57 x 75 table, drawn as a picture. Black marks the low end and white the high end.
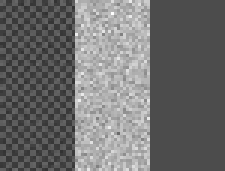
The table splits into one row of 3 panels. Panel 1,1: low, checkered. Panel 1,2: high, fine-grained. Panel 1,3: low, flat.
